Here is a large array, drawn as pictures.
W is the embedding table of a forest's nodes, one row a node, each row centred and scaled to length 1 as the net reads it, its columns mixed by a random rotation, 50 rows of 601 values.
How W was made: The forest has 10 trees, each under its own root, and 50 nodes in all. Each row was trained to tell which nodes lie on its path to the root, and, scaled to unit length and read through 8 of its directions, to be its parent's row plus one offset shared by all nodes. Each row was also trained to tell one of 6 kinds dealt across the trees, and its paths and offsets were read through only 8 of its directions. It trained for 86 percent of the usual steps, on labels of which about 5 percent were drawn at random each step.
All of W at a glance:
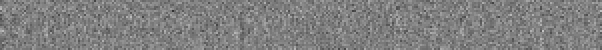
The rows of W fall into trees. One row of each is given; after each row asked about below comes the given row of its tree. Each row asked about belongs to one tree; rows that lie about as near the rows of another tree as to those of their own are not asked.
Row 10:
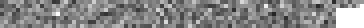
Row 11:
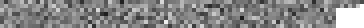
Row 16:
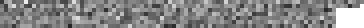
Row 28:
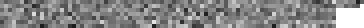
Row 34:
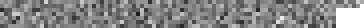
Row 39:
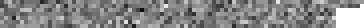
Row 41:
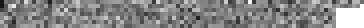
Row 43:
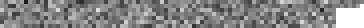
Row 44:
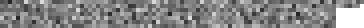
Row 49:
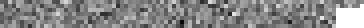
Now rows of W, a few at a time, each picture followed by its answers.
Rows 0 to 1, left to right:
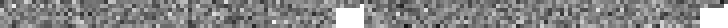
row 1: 28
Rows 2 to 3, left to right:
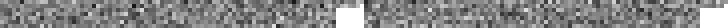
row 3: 41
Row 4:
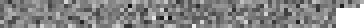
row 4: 10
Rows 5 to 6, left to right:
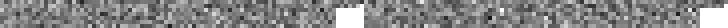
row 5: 11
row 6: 11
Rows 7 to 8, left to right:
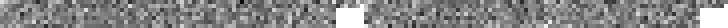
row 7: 43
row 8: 43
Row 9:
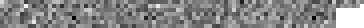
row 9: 28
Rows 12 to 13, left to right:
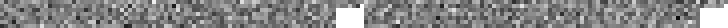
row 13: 28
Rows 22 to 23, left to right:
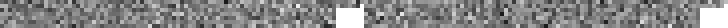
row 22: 49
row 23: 34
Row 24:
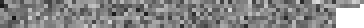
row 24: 10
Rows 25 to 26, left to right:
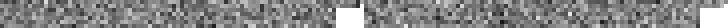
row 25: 49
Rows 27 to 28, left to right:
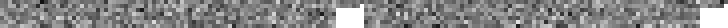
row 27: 28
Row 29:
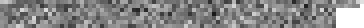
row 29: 39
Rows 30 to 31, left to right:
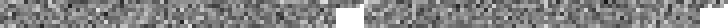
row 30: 43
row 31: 43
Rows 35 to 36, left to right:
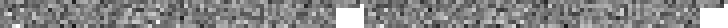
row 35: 39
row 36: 39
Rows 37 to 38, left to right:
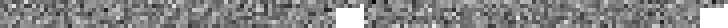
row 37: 16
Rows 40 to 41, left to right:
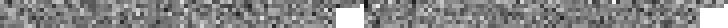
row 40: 11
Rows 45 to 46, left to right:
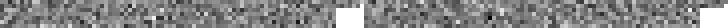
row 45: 10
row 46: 11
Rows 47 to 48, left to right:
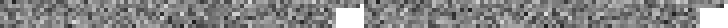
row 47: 49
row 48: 49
